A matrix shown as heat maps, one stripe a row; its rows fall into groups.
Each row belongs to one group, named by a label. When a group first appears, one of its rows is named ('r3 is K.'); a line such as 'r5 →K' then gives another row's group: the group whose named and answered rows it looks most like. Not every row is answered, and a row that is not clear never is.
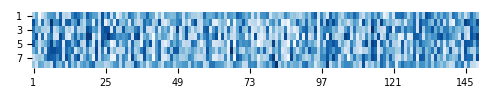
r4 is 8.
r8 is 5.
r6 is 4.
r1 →8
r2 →4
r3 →8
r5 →4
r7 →4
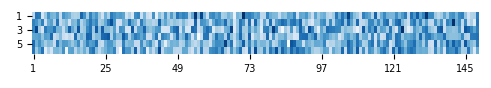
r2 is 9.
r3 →4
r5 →9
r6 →9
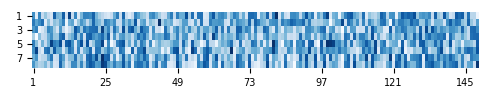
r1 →5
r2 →9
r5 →4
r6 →4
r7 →8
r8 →8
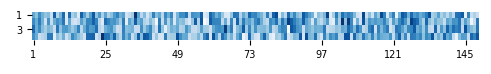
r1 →5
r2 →9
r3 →9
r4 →8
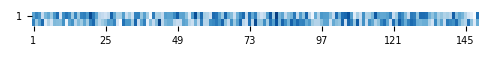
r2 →9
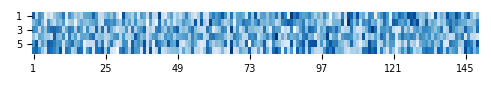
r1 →9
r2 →9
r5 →4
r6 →4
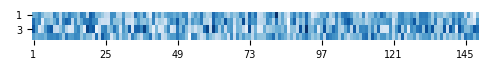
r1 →5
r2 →5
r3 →8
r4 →4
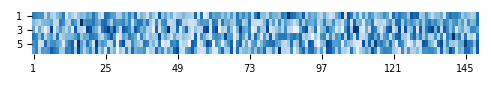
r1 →9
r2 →8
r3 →8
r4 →9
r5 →4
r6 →4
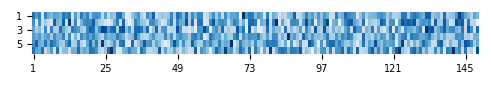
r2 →5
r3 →8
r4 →5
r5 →4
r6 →9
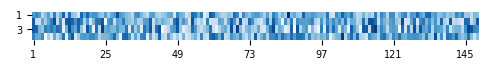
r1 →5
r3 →4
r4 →9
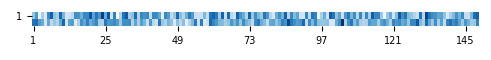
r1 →8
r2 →9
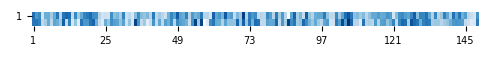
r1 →5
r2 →5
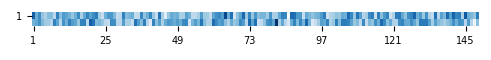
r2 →5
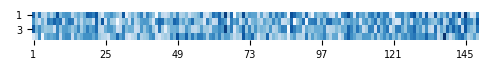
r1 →9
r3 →9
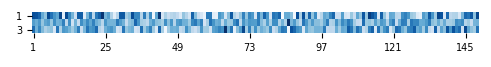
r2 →5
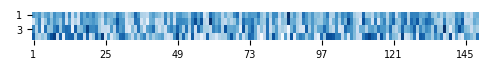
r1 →5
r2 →5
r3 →5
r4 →4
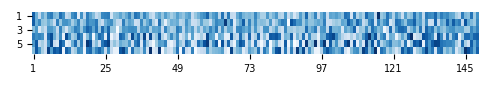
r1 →8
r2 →9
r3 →8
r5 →8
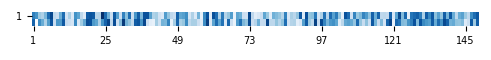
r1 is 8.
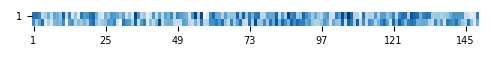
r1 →5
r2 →9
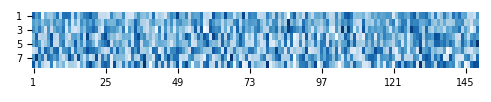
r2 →5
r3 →9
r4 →8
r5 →8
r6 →5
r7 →4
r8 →8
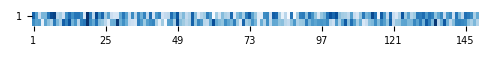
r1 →4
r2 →5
